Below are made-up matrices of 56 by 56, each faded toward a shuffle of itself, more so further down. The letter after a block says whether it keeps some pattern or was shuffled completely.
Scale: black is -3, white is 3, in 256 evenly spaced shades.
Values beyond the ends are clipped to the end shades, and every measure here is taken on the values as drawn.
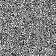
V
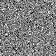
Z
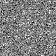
V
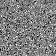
Z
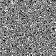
V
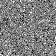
Z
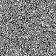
V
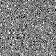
V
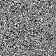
V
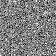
Z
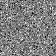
V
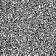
V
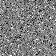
Z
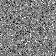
Z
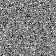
Z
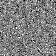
Z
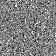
V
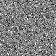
V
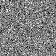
Z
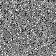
Z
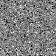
V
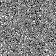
V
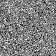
Z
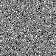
V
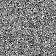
Z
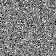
Z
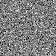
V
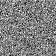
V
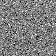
V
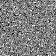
V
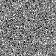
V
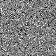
V
